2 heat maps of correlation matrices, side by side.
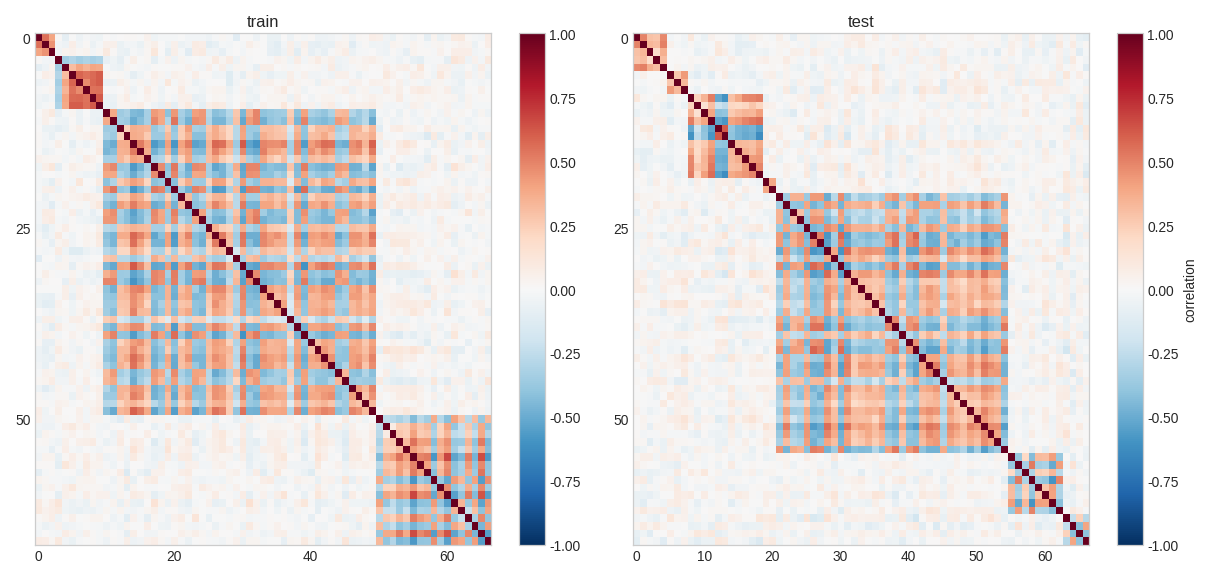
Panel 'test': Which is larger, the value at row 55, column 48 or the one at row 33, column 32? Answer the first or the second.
the second
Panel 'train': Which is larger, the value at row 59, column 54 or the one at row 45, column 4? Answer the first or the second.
the first
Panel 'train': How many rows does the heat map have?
67
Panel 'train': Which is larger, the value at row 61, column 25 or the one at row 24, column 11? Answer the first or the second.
the second
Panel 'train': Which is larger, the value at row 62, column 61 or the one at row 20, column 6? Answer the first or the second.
the first
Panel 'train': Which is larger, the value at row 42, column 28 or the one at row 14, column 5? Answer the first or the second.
the first
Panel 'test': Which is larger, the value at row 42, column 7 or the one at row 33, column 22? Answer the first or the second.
the second
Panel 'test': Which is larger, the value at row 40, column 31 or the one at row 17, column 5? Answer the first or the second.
the second
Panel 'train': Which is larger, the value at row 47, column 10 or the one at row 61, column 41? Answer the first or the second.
the second
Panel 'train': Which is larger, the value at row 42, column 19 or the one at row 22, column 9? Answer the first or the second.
the first
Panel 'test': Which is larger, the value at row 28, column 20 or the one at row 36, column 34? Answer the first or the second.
the second
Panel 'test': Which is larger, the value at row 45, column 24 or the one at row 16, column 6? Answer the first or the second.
the first
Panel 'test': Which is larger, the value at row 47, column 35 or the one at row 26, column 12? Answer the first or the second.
the first
